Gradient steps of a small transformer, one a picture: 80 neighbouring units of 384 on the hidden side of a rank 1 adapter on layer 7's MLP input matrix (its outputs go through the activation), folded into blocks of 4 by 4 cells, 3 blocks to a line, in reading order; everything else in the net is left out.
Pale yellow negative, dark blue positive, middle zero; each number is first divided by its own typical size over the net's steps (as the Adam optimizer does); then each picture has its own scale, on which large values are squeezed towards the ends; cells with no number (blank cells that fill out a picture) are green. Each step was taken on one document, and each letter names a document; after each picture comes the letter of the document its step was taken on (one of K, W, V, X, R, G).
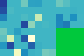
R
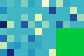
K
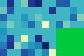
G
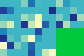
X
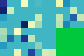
R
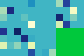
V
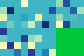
V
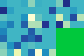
X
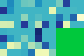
X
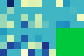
G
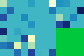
V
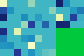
V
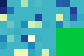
R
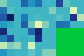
X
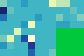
R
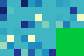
R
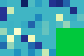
R
